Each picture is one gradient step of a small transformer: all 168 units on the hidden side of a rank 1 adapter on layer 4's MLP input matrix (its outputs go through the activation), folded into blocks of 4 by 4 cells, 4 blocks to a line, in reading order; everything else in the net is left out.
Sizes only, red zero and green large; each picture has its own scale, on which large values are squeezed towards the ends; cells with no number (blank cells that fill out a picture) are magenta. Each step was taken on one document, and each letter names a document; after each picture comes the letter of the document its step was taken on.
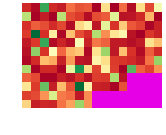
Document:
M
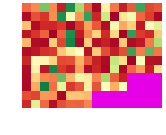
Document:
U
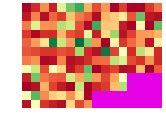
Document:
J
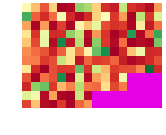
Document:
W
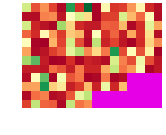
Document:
U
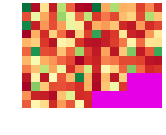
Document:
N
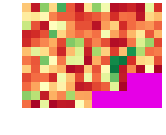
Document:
N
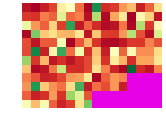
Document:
N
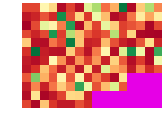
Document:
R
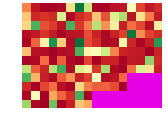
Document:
J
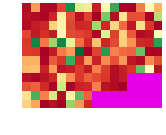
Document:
W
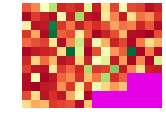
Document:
R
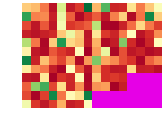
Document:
W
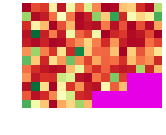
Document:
M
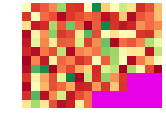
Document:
N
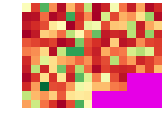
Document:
U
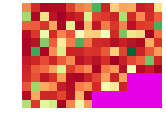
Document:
N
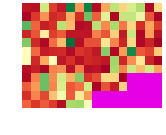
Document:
U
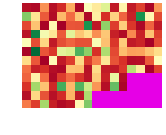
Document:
M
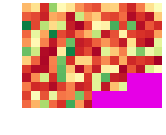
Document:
R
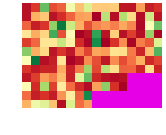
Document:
U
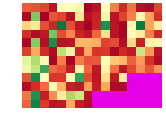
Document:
J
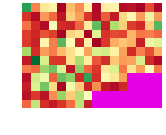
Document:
U
